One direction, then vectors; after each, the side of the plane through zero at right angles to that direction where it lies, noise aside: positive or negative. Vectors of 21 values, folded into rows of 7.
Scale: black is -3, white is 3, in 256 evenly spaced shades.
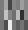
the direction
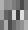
negative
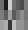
negative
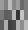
negative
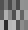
positive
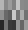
negative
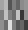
positive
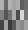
negative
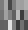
positive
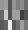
positive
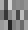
negative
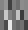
positive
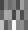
positive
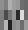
negative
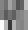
negative
